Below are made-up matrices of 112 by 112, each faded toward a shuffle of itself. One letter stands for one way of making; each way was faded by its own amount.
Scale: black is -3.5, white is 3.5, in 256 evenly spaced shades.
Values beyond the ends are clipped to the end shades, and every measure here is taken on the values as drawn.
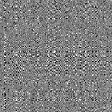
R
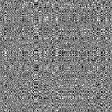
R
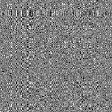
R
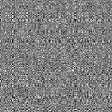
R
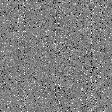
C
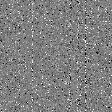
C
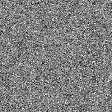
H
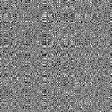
R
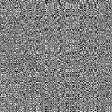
R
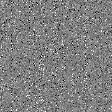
C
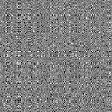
R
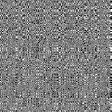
R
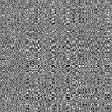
R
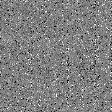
C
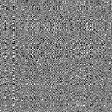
R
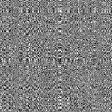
R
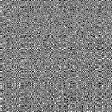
R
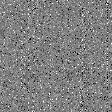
C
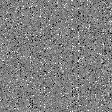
C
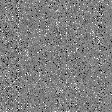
C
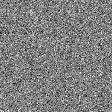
H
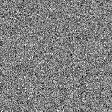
H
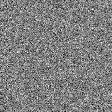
H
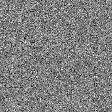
H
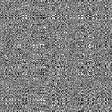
R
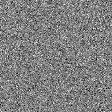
H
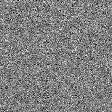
H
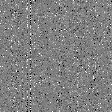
C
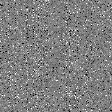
C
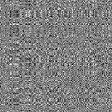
R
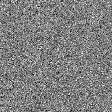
H
